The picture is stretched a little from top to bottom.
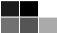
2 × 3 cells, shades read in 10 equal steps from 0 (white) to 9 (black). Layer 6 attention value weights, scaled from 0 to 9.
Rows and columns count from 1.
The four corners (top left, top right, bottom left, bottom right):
8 0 5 3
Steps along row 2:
up down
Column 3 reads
0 3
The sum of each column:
13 15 3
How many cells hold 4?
0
